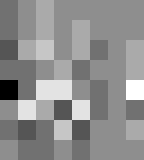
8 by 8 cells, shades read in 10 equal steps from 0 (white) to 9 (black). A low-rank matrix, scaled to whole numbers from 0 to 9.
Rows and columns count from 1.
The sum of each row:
32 31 30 33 29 29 35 35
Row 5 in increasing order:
0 1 1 4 4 5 5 9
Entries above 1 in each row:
8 8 8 8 5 6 8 8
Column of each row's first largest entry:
1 1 1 1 1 4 2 2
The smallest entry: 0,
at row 5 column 8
